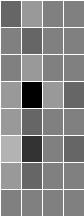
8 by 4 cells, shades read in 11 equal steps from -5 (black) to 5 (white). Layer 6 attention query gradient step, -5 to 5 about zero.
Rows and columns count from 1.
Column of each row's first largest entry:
2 1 2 1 1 1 1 1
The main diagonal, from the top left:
-1 -1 0 -1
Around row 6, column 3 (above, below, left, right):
0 0 -3 -1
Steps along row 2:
down up same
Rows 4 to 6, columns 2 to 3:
-5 1 | -1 0 | -3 0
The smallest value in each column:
-1 -5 0 -1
